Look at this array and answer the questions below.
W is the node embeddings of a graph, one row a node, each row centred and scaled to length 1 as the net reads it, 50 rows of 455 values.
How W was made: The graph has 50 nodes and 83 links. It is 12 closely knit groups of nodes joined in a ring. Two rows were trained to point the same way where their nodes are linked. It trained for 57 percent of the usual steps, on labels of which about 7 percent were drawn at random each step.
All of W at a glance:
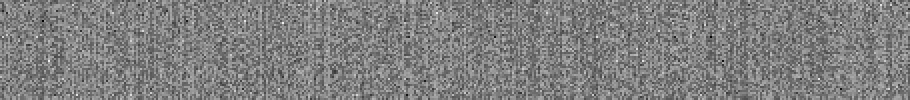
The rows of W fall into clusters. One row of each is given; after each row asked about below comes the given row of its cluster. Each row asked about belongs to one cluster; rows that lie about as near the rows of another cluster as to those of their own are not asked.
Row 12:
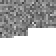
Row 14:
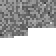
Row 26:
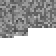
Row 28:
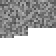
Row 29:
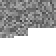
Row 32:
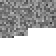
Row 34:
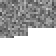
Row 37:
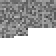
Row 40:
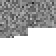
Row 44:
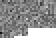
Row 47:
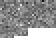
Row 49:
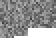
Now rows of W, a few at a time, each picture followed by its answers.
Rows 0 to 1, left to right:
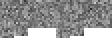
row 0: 40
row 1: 47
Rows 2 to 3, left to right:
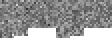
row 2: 12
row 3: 29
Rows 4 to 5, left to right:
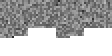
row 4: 49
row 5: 26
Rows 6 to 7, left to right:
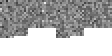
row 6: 12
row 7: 12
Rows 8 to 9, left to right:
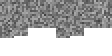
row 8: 44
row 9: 34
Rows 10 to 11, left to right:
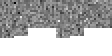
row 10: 44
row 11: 47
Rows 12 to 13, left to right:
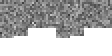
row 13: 47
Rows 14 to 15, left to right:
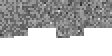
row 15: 40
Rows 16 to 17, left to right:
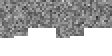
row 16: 26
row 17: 29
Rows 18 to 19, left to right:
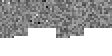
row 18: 44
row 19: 28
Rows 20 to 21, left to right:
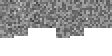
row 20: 28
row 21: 29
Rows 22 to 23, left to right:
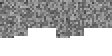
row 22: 32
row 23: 14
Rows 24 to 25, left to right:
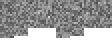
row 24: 34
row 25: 29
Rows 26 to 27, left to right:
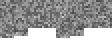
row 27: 14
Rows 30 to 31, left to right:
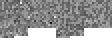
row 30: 40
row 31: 14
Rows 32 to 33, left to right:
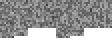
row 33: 26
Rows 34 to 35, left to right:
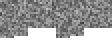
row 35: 28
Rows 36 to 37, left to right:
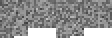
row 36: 28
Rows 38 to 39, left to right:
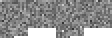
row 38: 37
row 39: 44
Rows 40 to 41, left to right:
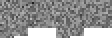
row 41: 49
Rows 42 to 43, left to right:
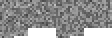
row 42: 32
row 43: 26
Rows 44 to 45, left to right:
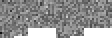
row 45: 37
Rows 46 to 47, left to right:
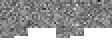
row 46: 40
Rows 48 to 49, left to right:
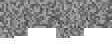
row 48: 49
